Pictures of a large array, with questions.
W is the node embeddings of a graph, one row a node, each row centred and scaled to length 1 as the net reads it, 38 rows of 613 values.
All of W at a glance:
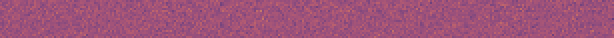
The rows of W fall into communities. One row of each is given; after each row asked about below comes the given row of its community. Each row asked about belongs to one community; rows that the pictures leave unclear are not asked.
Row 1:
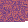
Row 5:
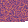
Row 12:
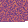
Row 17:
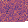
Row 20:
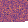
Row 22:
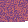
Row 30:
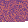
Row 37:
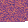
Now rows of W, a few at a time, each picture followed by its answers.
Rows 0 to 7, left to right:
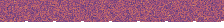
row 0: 22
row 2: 20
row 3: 22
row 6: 1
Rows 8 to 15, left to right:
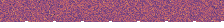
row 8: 37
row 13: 5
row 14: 37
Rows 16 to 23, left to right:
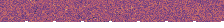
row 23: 30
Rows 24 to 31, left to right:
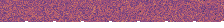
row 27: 5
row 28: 22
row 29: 12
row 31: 17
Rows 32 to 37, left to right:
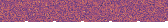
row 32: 30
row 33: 20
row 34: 1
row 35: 30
